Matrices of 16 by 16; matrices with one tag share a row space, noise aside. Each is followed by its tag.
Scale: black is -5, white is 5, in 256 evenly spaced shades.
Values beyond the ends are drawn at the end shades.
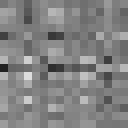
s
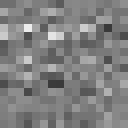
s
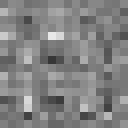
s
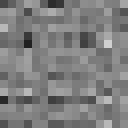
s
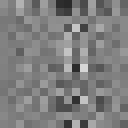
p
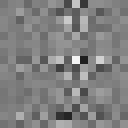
p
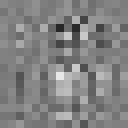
p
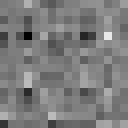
s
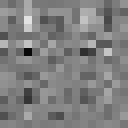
s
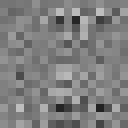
p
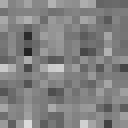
s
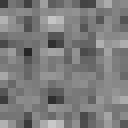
s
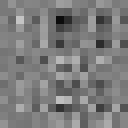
p
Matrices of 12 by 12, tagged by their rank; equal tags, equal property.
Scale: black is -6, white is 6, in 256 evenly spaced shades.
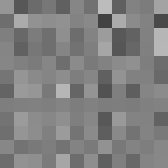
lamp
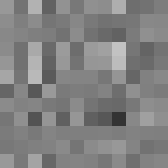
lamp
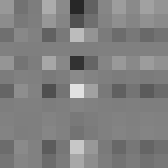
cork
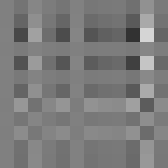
cork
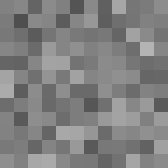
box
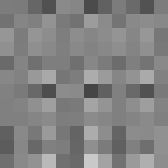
lamp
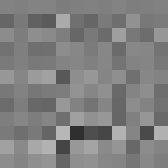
lamp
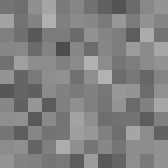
box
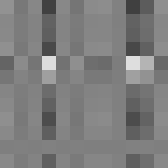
cork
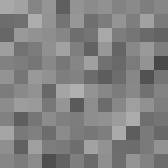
box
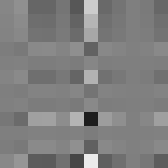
cork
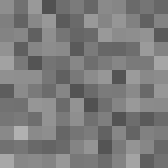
box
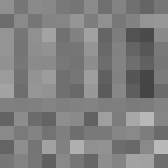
lamp
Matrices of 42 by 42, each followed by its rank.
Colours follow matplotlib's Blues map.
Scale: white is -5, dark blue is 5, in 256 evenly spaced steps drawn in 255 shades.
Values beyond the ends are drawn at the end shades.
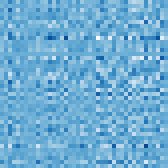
three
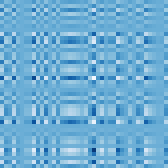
one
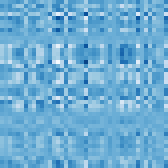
two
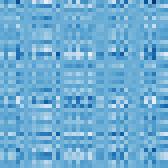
two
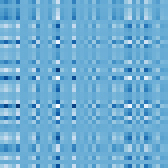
one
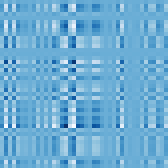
one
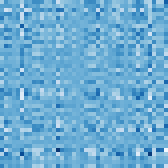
three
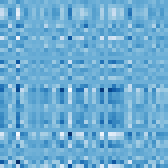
two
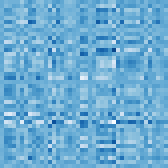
three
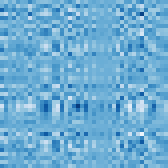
three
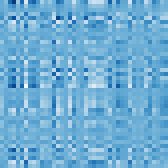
two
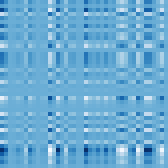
one
